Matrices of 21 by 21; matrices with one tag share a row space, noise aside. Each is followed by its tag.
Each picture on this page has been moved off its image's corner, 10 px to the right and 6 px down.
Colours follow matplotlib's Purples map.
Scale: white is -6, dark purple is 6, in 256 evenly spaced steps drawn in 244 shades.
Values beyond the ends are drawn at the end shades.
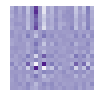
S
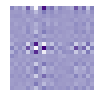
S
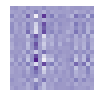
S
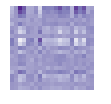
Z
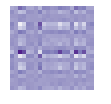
Z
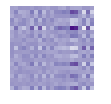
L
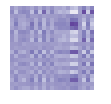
L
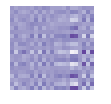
L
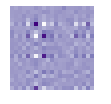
S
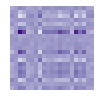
Z
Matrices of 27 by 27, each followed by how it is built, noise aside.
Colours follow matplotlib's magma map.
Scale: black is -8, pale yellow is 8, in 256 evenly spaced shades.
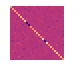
diagonal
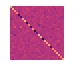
diagonal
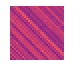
Toeplitz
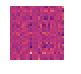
low rank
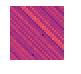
Toeplitz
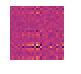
low rank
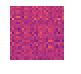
low rank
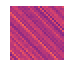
Toeplitz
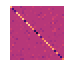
diagonal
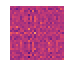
low rank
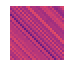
Toeplitz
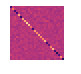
diagonal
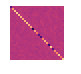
diagonal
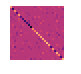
diagonal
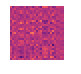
low rank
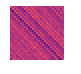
Toeplitz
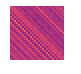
Toeplitz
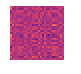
low rank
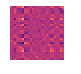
low rank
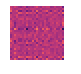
low rank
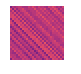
Toeplitz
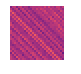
Toeplitz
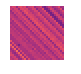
Toeplitz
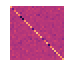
diagonal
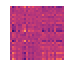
low rank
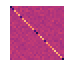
diagonal
